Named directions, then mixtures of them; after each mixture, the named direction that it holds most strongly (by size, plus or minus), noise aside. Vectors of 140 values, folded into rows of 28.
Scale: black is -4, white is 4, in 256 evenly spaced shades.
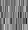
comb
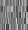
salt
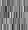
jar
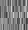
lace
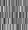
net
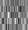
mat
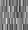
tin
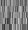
comb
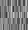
lace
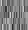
jar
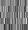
comb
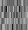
jar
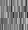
lace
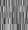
net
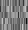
lace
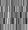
comb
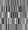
mat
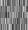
jar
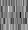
comb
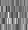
mat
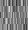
tin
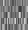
mat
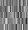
tin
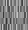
tin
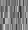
comb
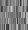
salt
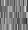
comb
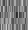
net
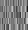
salt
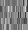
comb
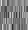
jar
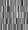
tin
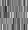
jar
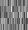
lace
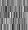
jar
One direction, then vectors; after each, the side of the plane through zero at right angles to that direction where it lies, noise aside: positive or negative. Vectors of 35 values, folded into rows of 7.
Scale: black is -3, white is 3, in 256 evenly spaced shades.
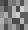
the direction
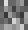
negative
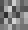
negative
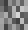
positive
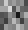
negative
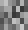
negative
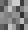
positive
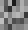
positive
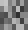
negative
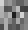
negative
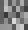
negative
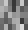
negative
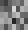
positive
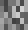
positive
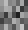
negative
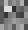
negative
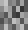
negative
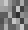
negative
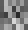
negative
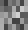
positive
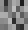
positive
